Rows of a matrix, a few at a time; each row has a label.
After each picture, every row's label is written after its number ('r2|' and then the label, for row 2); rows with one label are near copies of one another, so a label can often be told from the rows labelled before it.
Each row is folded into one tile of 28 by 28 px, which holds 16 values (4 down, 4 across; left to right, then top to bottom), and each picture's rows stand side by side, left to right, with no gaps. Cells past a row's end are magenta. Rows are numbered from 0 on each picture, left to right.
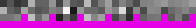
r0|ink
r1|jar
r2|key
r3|jar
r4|key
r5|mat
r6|mat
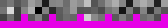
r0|key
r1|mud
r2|mat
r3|jar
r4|mud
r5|mud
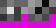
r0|key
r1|mud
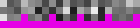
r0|jar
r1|mud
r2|key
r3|key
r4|mat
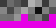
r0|ink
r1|mud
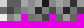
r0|jar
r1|mud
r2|mud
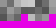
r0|mat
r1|jar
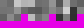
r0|mat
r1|jar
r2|key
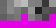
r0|mat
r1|mud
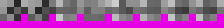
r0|mud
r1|mud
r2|jar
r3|mat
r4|jar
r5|jar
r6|jar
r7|jar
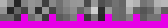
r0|mud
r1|mud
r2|mat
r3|key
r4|mat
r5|mat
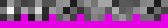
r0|key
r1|key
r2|mud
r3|mat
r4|ink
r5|mud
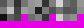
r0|key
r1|mud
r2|jar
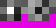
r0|key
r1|mud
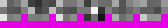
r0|jar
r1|ink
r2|jar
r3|key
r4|jar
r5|jar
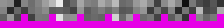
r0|mud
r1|mat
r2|jar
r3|mat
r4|jar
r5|mud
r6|mud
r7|ink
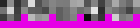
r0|key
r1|jar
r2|mat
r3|key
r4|jar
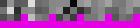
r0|key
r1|jar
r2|mud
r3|mat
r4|mat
